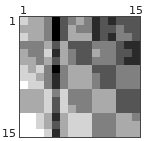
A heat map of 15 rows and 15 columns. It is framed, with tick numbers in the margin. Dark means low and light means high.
The bottom right is the calmest part. Column 5 stands out from the rest. The field climbs toward the bottom left.
